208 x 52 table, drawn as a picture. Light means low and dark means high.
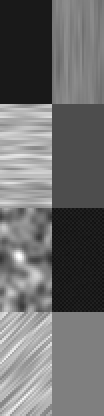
The table splits into 4 rows of 2 panels. Panel 1,1: very high, flat. Panel 1,2: middling, streaked downward, faint in contrast. Panel 2,1: low, streaked across. Panel 2,2: high, flat. Panel 3,1: middling, blotchy, strong in contrast. Panel 3,2: very high, checkered, faint in contrast. Panel 4,1: low, slanting up to the right. Panel 4,2: middling, flat.
